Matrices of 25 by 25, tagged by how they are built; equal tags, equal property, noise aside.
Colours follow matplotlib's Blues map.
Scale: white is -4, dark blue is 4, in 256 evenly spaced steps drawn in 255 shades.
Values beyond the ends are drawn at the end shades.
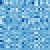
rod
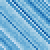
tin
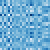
rod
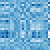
rod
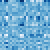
rod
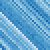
tin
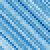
tin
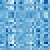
rod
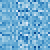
rod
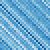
tin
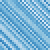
tin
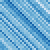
tin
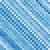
tin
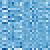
rod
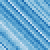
tin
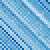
tin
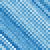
tin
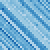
tin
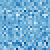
rod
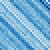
tin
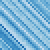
tin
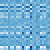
rod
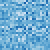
rod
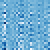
rod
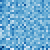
rod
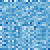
rod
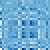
rod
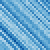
tin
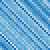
tin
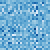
rod
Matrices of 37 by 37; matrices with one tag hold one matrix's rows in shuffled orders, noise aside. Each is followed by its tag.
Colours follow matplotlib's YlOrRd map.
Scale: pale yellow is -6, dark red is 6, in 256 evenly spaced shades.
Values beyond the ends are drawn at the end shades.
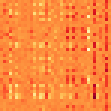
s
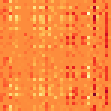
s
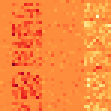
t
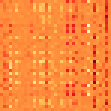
s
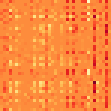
s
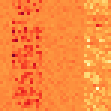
t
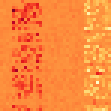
t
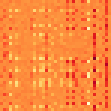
s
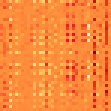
s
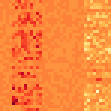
t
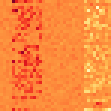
t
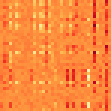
s
